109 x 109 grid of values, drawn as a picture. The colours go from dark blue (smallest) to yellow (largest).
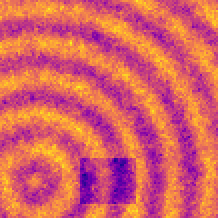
Concentric rings centre on the bottom left. An odd patch, lower than its surroundings, sits in the bottom middle. The bottom middle is the ninth with the lowest average. On average the colour sits 60% of the way up the scale.
